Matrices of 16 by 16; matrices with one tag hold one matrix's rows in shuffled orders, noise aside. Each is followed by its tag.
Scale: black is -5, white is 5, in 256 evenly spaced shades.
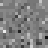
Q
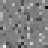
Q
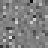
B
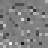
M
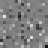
Q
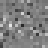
M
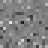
M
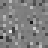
B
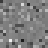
M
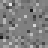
B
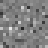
M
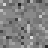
Q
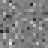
B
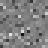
M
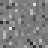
B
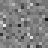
Q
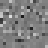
M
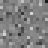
Q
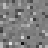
M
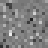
B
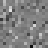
B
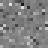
M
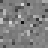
M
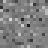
M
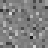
B
